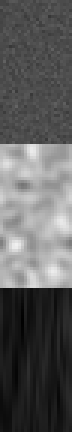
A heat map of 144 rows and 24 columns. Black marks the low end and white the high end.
The table splits into 3 rows of 1 panel. Panel 1,1: low, fine-grained, faint in contrast. Panel 2,1: high, blotchy. Panel 3,1: very low, streaked downward, faint in contrast.
